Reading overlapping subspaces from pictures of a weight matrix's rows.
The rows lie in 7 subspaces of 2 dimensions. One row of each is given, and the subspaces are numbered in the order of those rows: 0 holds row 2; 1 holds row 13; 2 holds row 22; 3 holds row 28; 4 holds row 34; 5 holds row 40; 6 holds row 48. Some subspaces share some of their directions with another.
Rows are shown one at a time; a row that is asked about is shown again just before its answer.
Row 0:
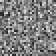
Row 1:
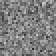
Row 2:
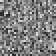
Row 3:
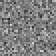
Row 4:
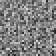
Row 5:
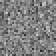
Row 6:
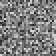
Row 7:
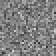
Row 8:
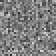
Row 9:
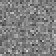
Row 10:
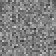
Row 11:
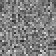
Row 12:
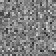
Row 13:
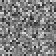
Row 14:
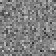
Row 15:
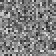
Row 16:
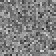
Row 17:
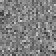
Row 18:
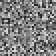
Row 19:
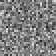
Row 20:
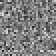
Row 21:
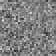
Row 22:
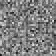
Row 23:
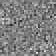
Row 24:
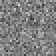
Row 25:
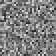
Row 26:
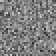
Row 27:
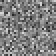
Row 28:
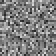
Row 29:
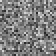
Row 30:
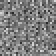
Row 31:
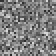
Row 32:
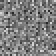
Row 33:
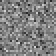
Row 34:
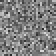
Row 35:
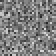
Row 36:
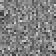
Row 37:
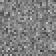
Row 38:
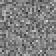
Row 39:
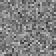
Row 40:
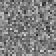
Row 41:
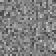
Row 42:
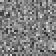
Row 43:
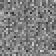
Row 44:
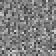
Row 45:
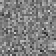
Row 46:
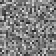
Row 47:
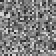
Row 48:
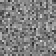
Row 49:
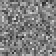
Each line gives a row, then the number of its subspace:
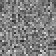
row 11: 6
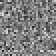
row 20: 3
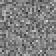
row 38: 3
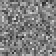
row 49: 5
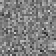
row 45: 6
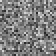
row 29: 1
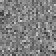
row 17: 0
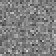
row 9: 2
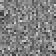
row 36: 0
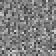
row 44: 4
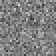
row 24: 1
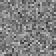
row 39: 4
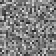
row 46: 3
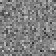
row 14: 3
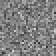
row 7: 4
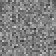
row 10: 6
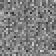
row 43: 2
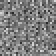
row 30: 2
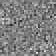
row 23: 0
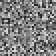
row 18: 0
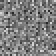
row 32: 2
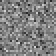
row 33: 1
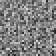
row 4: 4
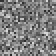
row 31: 5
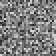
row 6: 2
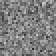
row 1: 5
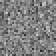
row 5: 5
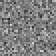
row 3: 0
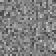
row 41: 6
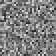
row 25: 3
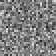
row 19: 6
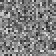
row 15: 4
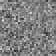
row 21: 5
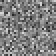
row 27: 1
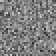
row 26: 6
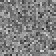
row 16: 4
